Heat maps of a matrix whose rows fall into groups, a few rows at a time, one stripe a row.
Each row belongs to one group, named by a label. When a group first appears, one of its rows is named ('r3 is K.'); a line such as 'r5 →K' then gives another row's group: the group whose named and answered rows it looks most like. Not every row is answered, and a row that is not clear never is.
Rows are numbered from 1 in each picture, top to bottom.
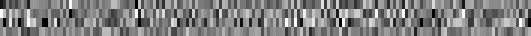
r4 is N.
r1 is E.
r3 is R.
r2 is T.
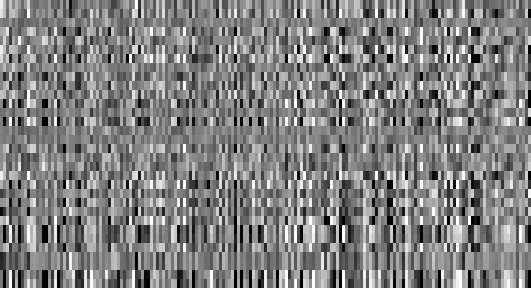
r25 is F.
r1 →T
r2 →T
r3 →N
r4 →F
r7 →F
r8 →T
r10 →F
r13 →E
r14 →R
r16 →E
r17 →F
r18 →N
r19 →N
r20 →T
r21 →F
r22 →E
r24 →E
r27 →R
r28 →F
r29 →E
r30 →E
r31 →R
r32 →R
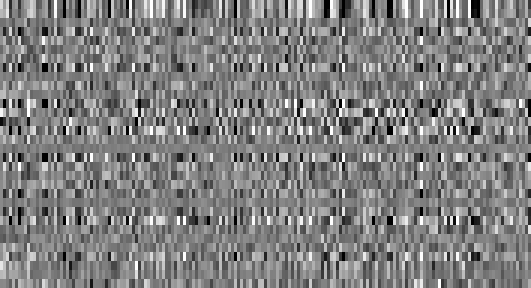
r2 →F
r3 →E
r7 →N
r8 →R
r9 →E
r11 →T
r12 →R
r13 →T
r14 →E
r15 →F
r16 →T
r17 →E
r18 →R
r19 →N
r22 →R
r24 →R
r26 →E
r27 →E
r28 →T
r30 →T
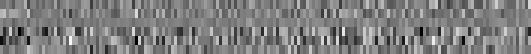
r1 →E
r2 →T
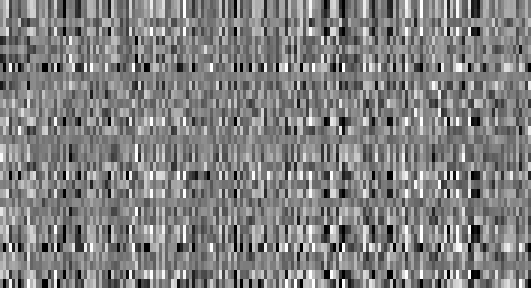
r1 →F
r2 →F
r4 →F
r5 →E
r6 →N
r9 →E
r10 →E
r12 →T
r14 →F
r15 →N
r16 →E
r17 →T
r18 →T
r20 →F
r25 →T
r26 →F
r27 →F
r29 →T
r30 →T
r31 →F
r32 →R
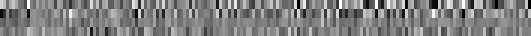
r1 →T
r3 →E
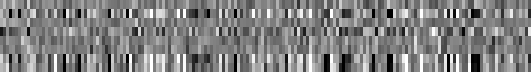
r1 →T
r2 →F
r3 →T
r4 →E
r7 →F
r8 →F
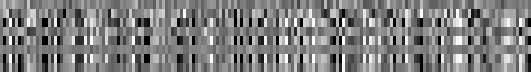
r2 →F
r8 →R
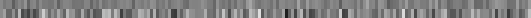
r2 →N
